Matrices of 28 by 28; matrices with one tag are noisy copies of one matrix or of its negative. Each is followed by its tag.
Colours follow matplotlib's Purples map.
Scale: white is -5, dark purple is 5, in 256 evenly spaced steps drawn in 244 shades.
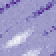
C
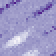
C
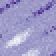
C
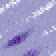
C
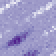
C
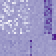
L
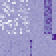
L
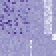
L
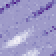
C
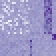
L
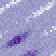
C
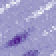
C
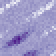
C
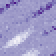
C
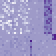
L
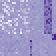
L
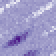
C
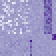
L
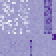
L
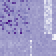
L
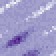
C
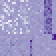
L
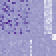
L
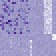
L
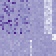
L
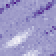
C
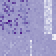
L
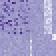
L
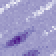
C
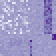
L
